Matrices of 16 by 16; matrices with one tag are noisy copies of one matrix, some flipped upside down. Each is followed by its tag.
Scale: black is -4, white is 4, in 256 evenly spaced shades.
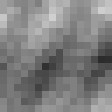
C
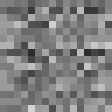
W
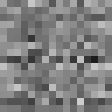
W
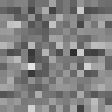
W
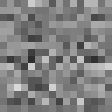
W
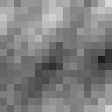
C
